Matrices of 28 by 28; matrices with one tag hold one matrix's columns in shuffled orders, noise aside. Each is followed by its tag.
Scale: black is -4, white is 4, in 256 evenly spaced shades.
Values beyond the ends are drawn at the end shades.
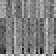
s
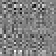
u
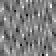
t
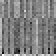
s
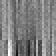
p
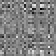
u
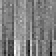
p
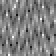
t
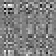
u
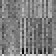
s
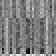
s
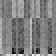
s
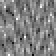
t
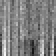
p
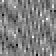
t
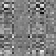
u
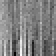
p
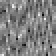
t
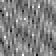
t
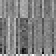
s
